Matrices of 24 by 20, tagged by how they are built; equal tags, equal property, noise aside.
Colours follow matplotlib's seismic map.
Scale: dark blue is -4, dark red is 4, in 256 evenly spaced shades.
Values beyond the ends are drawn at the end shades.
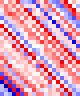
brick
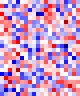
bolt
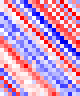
brick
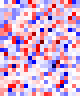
bolt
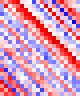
brick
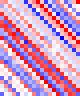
brick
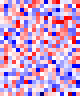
bolt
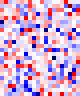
bolt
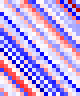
brick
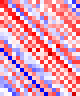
brick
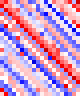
brick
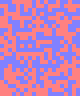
bolt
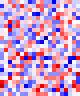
bolt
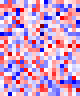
bolt
